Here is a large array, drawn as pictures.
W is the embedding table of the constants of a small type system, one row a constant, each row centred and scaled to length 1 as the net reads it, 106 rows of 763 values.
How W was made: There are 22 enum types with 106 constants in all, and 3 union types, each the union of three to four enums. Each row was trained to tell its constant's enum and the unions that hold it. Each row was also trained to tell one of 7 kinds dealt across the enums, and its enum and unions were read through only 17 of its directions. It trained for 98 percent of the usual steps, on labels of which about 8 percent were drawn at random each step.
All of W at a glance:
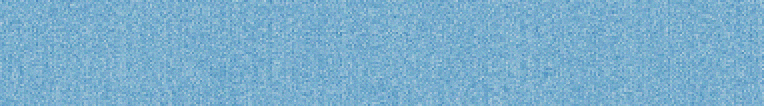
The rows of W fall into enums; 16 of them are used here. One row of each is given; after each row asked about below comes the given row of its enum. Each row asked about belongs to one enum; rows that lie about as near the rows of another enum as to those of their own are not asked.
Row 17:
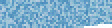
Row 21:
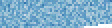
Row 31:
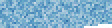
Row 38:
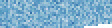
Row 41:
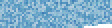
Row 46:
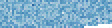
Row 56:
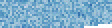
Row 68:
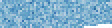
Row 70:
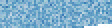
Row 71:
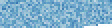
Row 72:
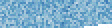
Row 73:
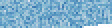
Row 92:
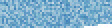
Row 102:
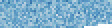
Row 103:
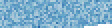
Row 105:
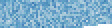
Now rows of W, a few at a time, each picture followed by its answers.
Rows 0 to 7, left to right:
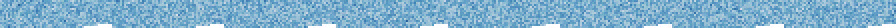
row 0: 71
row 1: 38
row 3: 21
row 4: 46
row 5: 41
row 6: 41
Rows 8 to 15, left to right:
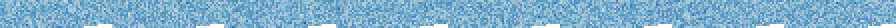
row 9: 17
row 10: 68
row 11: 56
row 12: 72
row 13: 70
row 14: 103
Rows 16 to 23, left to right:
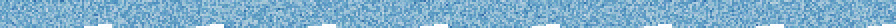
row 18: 46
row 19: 38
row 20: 71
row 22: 31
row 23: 31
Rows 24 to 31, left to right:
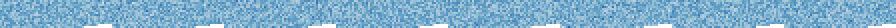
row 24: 103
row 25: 56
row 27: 70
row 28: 21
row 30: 56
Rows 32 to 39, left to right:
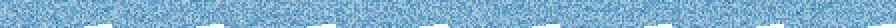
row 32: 68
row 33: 17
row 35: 38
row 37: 56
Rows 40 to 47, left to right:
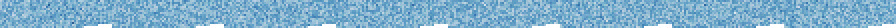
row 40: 103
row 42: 72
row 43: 38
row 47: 38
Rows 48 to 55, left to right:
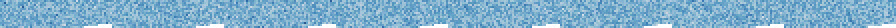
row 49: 70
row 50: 102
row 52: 41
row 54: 21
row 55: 70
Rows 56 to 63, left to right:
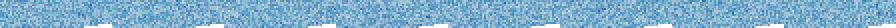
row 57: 17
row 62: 31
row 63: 92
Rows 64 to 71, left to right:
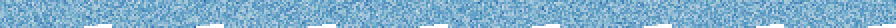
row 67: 31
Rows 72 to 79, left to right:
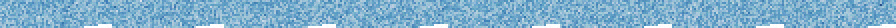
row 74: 72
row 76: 21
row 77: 17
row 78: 70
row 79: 46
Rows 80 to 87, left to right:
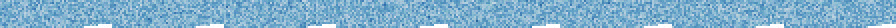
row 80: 38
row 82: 105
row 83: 56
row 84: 41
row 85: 71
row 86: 71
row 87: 46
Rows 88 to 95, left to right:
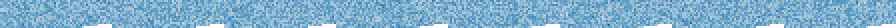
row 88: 41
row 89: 70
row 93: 17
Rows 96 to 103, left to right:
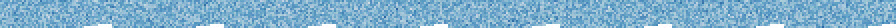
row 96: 71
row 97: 41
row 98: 46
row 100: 71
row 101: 92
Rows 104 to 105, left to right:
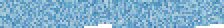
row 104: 92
